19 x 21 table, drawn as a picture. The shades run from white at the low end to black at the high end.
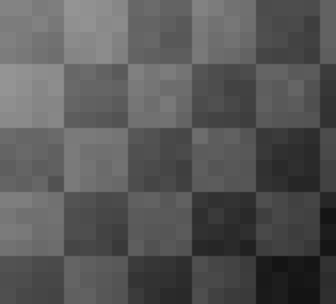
The field is checkered. The ninth with the highest average is the bottom right. There is an overall slope up to the bottom right. The top left is the ninth with the lowest average.
